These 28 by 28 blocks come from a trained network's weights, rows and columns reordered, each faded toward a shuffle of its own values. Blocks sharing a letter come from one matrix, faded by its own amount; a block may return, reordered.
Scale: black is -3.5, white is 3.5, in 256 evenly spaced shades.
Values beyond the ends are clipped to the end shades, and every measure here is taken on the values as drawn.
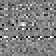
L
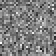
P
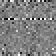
L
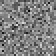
P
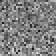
P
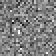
P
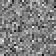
P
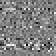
L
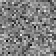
P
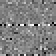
L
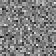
P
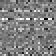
L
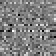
L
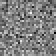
P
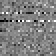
L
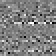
L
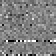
L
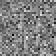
P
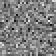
P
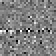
L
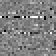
L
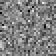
P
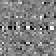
L
